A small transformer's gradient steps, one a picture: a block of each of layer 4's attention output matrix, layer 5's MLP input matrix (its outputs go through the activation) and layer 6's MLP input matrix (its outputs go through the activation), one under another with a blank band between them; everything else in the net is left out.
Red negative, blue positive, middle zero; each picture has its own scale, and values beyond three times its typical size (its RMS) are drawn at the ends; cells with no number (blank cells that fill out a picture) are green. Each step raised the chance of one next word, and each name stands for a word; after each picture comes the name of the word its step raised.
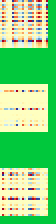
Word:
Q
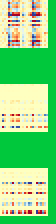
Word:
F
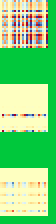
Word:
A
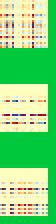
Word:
A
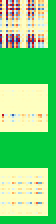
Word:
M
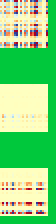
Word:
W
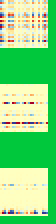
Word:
F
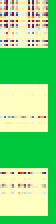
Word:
F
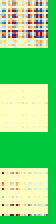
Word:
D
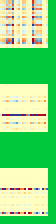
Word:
M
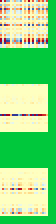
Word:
M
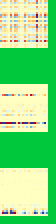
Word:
F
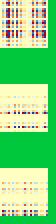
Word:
D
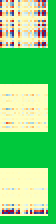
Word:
W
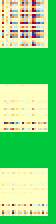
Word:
D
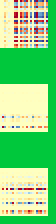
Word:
Q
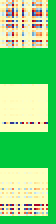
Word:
F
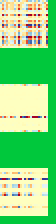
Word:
A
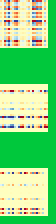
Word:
Q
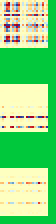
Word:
A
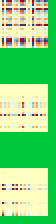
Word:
M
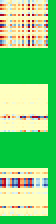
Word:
A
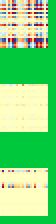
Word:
M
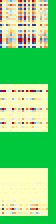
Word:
M
